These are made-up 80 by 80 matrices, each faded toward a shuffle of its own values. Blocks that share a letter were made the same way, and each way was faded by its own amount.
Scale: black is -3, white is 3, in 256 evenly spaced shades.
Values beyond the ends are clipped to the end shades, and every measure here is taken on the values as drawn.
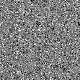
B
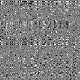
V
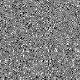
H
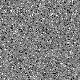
B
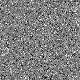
B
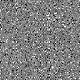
H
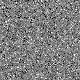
B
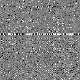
V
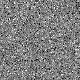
B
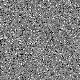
B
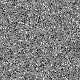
B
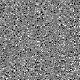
H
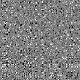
H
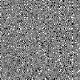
H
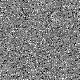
B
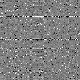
V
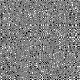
V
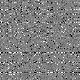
V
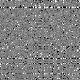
V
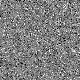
B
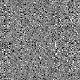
H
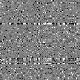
V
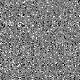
H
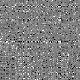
V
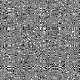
V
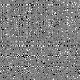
V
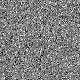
B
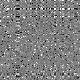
V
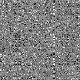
H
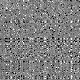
V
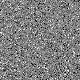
B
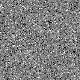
B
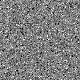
B
